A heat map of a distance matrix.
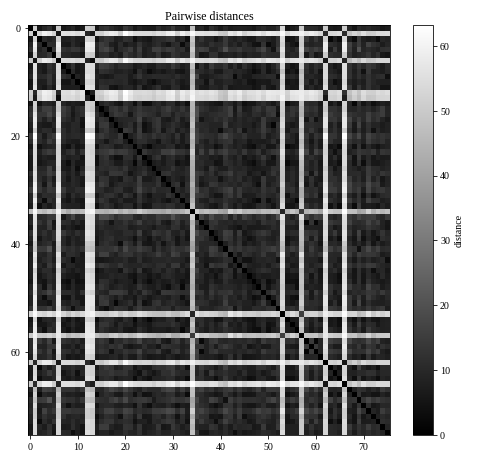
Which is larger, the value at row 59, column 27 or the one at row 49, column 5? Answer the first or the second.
the second
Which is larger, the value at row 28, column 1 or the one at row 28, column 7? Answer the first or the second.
the first
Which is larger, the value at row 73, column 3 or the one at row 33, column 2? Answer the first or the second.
the first
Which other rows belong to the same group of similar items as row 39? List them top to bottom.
0, 2, 3, 4, 5, 7, 8, 9, 10, 11, 14, 15, 16, 17, 18, 19, 20, 21, 22, 23, 24, 25, 26, 27, 28, 29, 30, 31, 32, 33, 35, 36, 37, 38, 40, 41, 42, 43, 44, 45, 46, 47, 48, 49, 50, 51, 52, 54, 55, 56, 58, 59, 60, 61, 63, 64, 65, 67, 68, 69, 70, 71, 72, 73, 74, 75
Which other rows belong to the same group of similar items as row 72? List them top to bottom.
0, 2, 3, 4, 5, 7, 8, 9, 10, 11, 14, 15, 16, 17, 18, 19, 20, 21, 22, 23, 24, 25, 26, 27, 28, 29, 30, 31, 32, 33, 35, 36, 37, 38, 39, 40, 41, 42, 43, 44, 45, 46, 47, 48, 49, 50, 51, 52, 54, 55, 56, 58, 59, 60, 61, 63, 64, 65, 67, 68, 69, 70, 71, 73, 74, 75
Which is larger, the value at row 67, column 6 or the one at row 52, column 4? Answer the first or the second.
the first
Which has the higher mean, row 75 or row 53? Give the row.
53
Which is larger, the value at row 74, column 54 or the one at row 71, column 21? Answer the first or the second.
the second
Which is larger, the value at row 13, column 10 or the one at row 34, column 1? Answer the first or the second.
the second
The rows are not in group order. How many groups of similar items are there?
3
